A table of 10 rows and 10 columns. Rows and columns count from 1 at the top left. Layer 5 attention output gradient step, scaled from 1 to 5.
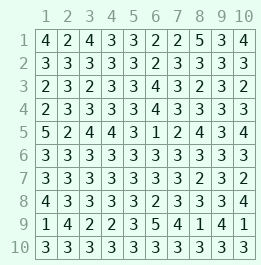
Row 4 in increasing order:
2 3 3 3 3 3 3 3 3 4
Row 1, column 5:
3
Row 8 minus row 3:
2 0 1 0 0 -2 0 1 0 2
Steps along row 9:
up down same up up down down up down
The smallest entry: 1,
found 4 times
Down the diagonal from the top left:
4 3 2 3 3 3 3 3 4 3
